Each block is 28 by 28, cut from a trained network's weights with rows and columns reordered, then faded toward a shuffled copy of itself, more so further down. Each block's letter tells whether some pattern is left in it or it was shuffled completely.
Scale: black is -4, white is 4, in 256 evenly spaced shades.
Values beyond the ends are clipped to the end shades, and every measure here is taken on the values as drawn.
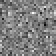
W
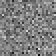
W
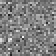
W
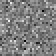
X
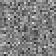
W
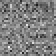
W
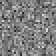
W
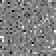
X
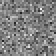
X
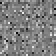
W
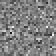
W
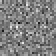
W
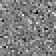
X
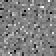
X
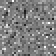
X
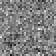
W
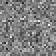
W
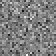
X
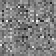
W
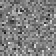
X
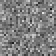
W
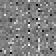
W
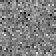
X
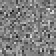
W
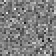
X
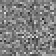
W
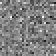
W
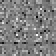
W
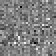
W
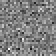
X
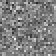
W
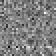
W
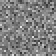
X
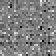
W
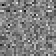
W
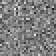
W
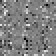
W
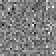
W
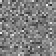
W
